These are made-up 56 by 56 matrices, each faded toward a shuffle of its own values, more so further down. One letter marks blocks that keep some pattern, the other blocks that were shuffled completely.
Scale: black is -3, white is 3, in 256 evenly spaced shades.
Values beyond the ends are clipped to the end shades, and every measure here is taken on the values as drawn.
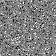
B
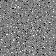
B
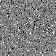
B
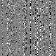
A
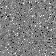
B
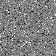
B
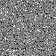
B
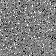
B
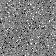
B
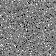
B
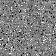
B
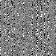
A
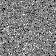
B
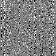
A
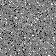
B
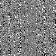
A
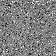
B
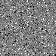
B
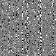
A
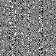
A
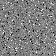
B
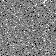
B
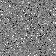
B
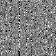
A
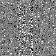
A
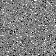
B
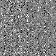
A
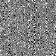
A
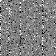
A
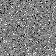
B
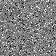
B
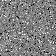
B
